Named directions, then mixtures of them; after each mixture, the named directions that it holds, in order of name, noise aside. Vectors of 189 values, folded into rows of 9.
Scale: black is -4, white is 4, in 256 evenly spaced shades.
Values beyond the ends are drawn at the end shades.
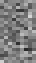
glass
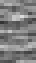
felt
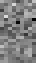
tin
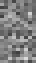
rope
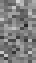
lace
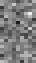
glass, rope, tin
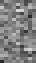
glass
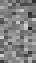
glass, lace, tin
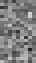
glass, rope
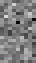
rope, tin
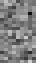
felt, lace, rope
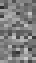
rope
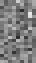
glass, lace, rope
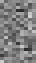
glass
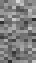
felt, lace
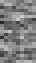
felt, glass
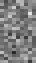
lace, rope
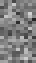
rope, tin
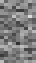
felt, glass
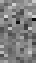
lace, tin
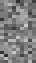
lace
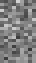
lace, rope, tin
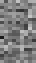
felt, glass, lace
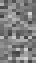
rope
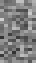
glass, lace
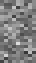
glass, lace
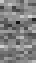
felt, glass, tin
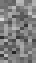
lace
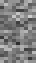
felt, glass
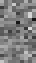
glass, rope, tin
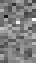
tin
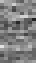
felt, tin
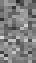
lace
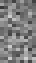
rope
